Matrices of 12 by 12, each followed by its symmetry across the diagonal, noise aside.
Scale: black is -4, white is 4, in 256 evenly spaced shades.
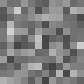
neither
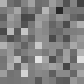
neither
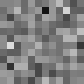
antisymmetric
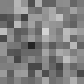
antisymmetric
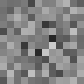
symmetric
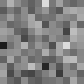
antisymmetric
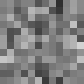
antisymmetric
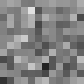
neither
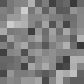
symmetric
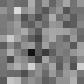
neither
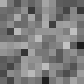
symmetric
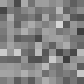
neither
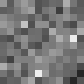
symmetric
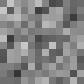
symmetric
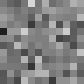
antisymmetric
